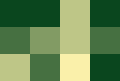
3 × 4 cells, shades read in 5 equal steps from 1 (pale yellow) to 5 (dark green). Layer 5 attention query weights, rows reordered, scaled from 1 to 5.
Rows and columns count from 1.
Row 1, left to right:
5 5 2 5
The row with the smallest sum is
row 3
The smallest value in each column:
2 3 1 4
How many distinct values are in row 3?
4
